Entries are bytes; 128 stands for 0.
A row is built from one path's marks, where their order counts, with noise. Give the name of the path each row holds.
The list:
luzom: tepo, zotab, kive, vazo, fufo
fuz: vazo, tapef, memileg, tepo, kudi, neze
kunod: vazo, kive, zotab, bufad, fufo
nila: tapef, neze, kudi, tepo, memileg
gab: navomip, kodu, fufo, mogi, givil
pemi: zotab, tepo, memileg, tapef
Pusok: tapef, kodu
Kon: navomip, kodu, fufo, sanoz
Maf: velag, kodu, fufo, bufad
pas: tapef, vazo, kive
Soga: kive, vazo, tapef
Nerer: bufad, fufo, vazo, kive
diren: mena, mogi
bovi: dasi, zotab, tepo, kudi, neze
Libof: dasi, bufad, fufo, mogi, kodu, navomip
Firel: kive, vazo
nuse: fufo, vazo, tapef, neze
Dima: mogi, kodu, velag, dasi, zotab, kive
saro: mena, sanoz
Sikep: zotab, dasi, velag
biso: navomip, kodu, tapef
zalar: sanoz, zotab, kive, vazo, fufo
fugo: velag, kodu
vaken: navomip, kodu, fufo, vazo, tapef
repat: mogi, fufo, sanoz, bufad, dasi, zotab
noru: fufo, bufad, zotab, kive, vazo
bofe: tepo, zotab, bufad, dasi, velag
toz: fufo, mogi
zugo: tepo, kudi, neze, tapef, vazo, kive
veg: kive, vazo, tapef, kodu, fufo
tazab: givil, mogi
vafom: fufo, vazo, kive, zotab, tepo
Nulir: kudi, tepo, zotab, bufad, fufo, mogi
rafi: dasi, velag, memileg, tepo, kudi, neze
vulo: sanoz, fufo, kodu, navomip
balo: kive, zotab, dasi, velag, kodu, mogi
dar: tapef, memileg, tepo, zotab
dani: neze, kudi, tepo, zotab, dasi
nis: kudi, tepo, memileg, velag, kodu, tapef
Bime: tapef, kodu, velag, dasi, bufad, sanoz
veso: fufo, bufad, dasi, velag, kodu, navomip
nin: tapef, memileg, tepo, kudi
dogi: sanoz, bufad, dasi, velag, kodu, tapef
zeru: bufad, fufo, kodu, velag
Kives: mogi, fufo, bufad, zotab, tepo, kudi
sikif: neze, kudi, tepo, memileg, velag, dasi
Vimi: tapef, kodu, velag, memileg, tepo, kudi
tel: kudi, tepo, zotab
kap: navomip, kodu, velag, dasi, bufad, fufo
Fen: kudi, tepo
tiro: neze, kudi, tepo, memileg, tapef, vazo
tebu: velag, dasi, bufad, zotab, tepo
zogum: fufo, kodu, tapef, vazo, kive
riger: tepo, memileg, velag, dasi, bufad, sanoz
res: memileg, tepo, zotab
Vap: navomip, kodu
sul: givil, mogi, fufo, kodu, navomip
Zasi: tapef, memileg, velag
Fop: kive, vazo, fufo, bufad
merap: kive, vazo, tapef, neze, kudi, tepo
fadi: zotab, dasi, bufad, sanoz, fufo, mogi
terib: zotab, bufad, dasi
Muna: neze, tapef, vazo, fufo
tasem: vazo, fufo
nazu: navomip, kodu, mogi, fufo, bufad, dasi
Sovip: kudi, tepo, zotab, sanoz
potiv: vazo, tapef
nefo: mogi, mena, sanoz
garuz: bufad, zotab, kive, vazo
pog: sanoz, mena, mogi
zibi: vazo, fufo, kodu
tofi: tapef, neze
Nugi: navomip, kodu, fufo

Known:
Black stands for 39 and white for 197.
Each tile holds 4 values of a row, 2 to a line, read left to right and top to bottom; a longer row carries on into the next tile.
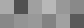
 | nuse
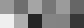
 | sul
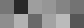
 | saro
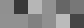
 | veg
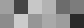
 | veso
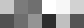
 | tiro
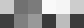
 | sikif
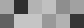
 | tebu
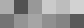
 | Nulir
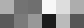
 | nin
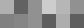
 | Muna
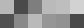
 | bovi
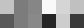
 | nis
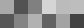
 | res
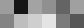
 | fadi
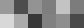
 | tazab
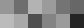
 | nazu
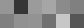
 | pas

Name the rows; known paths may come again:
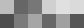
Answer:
dani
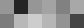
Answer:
terib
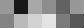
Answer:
fadi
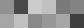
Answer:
zeru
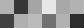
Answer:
riger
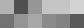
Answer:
Nulir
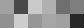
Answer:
veso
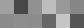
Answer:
potiv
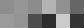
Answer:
biso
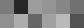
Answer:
saro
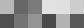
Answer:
zugo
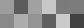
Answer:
Bime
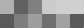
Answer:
tel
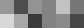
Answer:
tazab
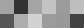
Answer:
bofe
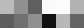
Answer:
nila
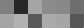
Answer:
pog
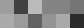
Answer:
Dima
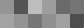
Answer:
zogum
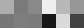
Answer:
Vimi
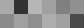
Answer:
tasem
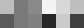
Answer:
nis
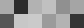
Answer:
tebu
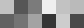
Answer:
fuz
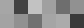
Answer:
zibi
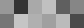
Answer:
dogi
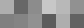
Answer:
Muna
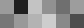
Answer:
vafom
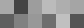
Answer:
merap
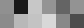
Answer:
noru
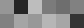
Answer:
balo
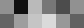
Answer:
zalar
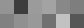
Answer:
pas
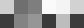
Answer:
sikif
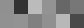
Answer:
veg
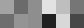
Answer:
Zasi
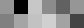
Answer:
kunod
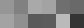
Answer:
vaken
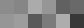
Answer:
Kon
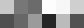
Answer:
tiro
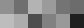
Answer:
nazu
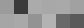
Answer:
Kives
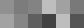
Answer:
Pusok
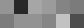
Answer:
Soga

